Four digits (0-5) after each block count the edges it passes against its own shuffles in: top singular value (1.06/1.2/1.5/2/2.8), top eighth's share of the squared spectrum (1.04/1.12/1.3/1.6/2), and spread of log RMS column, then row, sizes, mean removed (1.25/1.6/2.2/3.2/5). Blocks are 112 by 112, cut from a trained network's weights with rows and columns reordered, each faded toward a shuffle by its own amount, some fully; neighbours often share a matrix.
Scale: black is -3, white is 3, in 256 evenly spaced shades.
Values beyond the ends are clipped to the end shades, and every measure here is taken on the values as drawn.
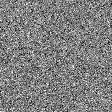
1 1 0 0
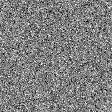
2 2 0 0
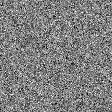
2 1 0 0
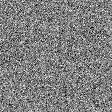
0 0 0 0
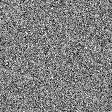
0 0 0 0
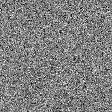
2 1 0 0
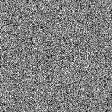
3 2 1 0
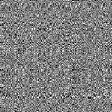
4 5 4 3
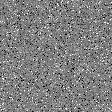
0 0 0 0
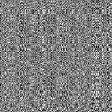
4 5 4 3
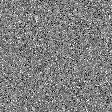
0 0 0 0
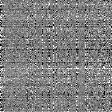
4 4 4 2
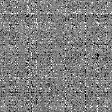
4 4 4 1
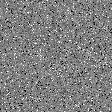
0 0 0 0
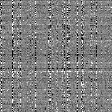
4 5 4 1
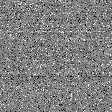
2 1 0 0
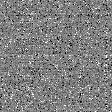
2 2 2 0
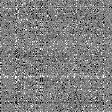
3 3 3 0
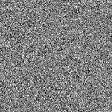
3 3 1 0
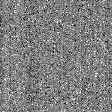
2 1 0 1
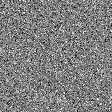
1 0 0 0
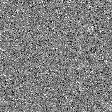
2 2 0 0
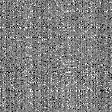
4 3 1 3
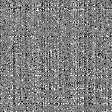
4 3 1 3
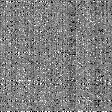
4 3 0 3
